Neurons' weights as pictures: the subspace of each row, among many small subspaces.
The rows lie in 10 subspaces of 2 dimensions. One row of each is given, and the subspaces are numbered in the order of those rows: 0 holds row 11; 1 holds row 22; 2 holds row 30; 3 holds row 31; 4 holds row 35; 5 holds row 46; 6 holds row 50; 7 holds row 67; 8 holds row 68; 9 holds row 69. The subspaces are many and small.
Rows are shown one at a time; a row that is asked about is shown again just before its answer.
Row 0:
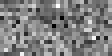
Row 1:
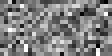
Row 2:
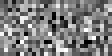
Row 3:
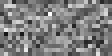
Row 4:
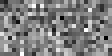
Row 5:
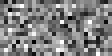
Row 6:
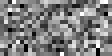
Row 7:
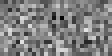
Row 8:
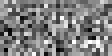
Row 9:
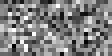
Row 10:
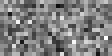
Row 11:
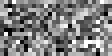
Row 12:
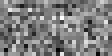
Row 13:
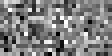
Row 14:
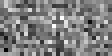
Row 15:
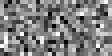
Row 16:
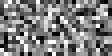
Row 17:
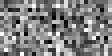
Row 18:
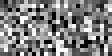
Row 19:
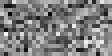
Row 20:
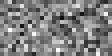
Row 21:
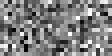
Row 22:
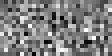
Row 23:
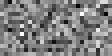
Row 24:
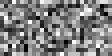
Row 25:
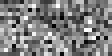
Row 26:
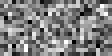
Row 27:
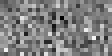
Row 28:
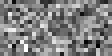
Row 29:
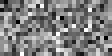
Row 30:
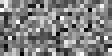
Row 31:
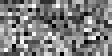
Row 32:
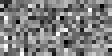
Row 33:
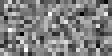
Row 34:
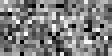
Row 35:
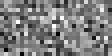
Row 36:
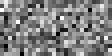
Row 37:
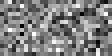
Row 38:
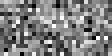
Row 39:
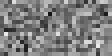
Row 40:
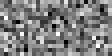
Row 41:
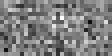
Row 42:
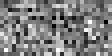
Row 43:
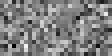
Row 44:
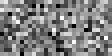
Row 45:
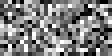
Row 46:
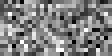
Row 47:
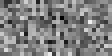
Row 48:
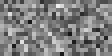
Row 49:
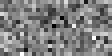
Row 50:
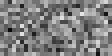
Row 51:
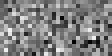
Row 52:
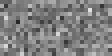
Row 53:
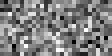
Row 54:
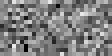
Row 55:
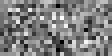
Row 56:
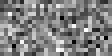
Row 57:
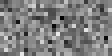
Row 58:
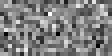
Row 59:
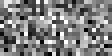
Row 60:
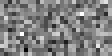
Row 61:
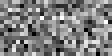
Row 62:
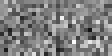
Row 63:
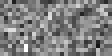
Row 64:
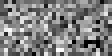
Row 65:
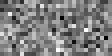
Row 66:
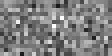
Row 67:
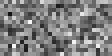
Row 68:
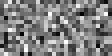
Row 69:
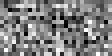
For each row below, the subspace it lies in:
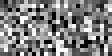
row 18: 1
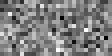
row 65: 5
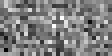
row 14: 9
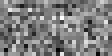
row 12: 9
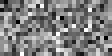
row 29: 2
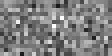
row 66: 4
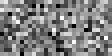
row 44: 5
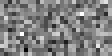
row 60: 8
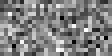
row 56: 5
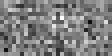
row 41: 9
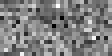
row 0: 3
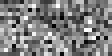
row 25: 3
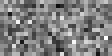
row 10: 7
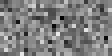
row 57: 7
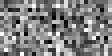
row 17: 4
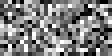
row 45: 5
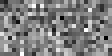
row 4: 5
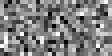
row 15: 8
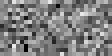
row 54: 3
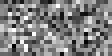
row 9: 3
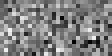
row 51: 0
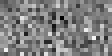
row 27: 1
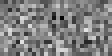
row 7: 1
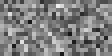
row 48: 7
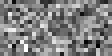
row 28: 4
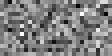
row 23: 6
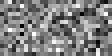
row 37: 6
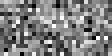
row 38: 3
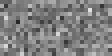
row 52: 2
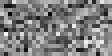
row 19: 0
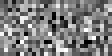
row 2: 1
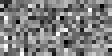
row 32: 2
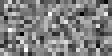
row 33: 8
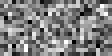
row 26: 7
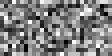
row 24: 7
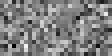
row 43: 5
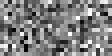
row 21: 2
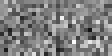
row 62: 0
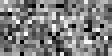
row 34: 7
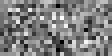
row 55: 4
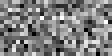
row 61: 6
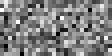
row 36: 2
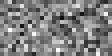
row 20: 6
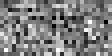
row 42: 9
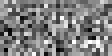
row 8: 0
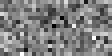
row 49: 3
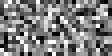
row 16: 8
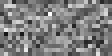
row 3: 0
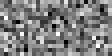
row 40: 4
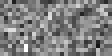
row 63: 4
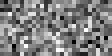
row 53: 2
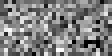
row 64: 0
